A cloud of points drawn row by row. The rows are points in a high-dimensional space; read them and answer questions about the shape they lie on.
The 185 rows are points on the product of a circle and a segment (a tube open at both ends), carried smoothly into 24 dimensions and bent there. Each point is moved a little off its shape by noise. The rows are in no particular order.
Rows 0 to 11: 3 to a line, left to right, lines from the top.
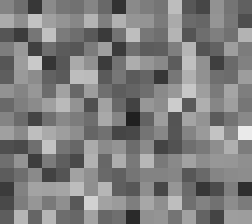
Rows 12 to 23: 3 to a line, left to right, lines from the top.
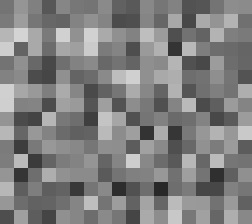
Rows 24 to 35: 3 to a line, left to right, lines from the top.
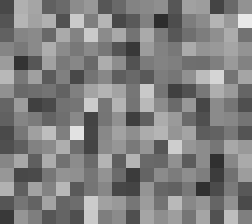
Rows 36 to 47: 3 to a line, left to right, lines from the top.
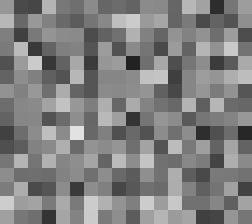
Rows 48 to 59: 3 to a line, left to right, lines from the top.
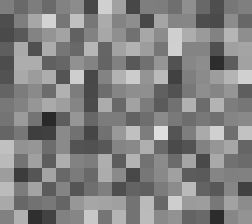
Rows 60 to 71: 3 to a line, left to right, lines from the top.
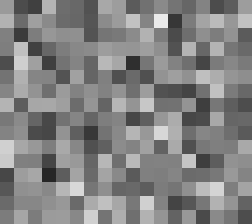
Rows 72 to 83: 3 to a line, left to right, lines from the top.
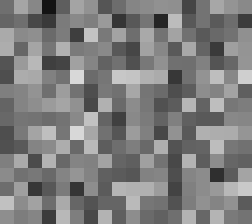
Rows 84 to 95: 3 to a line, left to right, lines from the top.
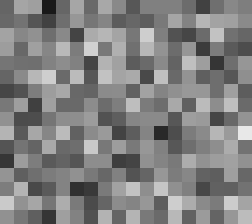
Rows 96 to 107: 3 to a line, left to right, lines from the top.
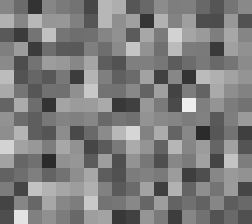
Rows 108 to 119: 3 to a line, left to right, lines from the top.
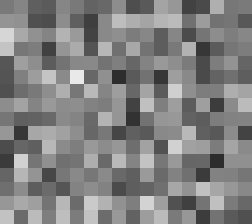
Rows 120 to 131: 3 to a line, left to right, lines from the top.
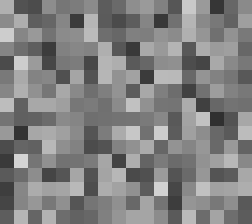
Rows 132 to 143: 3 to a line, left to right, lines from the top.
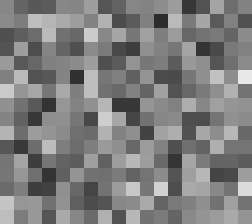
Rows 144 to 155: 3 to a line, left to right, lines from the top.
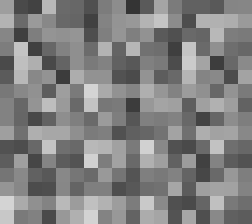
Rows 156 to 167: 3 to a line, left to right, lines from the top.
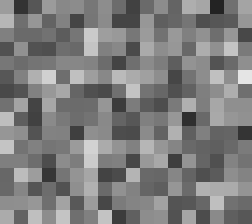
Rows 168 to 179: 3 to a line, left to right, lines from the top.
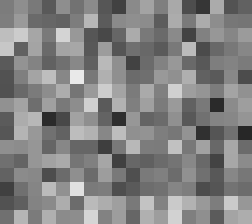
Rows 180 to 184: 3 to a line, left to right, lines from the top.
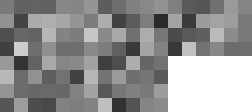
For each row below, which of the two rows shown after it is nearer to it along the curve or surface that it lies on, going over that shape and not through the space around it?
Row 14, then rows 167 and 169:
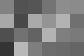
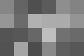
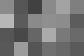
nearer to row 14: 169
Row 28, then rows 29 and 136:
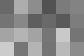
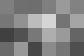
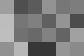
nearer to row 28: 136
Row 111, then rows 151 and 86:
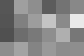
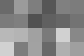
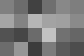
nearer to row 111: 86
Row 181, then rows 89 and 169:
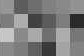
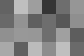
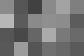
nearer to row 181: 89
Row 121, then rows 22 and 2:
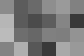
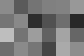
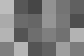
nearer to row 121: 22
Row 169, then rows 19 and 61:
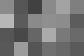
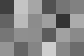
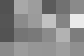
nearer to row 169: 61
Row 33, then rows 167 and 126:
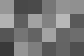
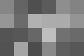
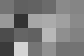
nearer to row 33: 126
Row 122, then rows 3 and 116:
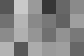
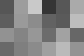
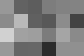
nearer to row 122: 3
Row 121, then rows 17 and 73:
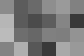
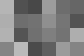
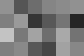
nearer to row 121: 73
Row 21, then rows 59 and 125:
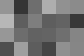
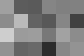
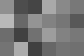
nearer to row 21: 125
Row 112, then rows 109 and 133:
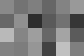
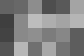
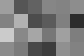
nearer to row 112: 133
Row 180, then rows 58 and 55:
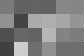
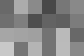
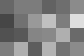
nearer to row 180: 55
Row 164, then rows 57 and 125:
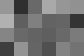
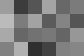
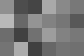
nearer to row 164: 57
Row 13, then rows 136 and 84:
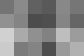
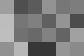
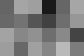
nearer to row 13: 84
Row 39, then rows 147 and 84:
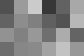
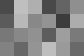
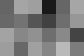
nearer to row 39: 84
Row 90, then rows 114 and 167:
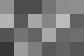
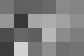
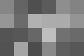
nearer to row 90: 114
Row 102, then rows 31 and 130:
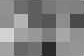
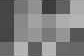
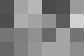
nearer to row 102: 130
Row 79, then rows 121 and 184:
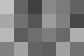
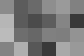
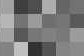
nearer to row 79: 184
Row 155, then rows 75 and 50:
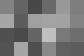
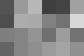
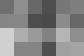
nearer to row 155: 75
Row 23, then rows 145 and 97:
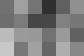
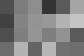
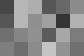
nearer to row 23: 97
